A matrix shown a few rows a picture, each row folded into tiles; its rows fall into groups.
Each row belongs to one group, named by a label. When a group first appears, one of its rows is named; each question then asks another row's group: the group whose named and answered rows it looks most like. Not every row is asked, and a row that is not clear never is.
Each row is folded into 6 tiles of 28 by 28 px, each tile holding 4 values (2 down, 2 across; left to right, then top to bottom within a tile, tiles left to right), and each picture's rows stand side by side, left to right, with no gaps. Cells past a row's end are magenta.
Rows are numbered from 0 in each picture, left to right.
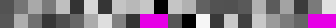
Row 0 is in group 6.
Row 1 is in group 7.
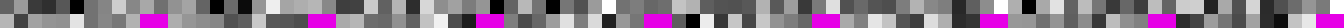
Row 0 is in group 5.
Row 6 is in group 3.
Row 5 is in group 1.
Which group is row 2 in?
6
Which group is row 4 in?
7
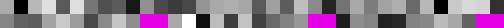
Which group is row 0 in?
3
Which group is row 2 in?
6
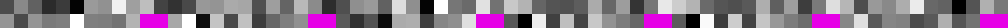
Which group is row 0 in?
5
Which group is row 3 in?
7
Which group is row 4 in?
7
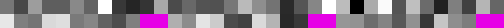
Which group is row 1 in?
1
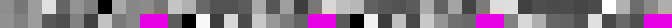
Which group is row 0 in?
3
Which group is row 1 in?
7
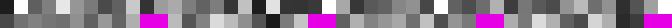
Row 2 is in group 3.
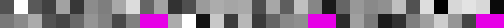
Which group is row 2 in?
6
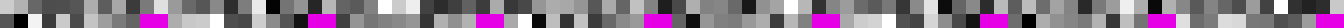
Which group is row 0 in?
7
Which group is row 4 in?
5
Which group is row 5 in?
1
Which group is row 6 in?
5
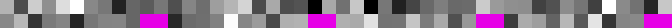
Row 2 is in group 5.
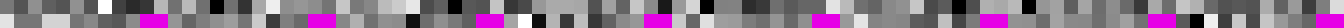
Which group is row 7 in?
7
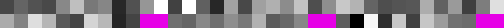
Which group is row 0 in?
1
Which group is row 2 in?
7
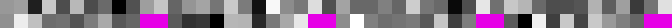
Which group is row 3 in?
7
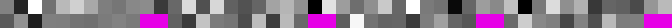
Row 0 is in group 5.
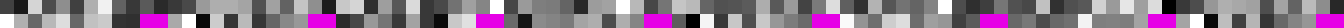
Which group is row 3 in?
5
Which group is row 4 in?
7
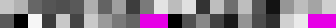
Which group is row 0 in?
7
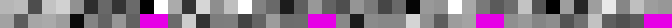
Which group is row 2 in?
5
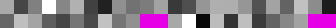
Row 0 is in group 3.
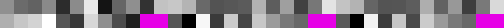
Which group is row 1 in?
7
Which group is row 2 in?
7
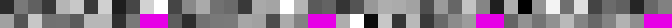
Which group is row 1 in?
5
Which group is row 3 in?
3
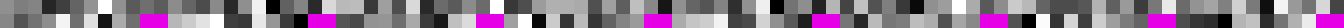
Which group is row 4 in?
1
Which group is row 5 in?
5
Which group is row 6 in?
7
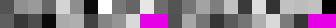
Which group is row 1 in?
6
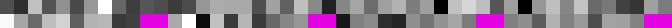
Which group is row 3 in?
3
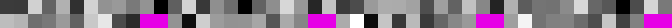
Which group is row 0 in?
6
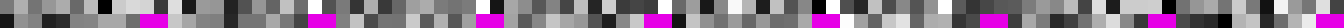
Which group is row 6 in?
6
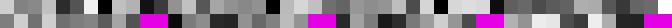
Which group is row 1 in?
6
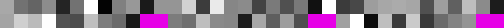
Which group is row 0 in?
1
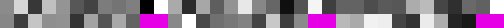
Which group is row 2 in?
1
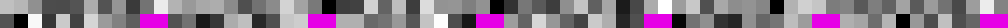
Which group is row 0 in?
7
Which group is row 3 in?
1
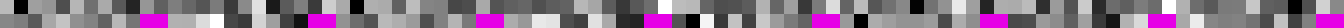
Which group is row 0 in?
3
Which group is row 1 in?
1
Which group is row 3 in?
1
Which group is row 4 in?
7
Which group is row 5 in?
5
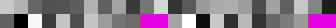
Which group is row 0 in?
7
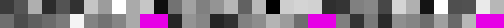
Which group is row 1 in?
6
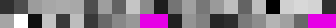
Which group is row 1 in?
6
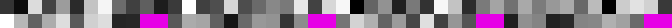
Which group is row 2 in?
3
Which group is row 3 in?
6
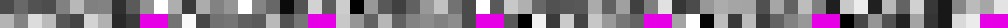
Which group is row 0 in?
1
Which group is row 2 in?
3
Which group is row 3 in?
7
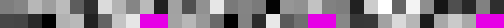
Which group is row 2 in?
3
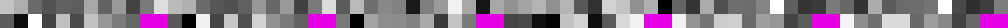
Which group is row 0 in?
7
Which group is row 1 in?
7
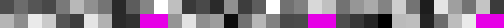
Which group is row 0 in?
1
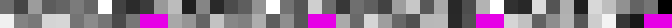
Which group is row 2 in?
1
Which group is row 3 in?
6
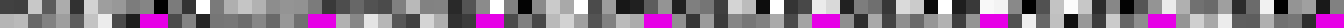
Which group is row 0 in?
6
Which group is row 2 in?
1
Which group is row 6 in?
3
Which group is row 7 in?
1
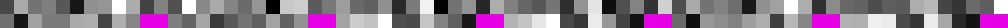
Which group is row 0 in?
5
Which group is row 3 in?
1
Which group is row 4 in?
5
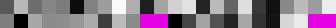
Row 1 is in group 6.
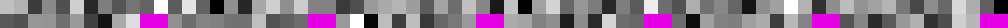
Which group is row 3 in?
3
